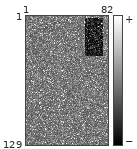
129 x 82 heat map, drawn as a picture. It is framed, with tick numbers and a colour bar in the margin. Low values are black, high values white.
The halves do not mirror each other. No regular stripes run through it. The top right is the ninth with the lowest average. An odd patch, lower than its surroundings, sits in the top right.
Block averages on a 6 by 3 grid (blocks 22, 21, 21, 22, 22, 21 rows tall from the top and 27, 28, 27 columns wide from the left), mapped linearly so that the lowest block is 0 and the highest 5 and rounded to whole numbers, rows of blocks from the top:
550 / 550 / 555 / 555 / 555 / 555
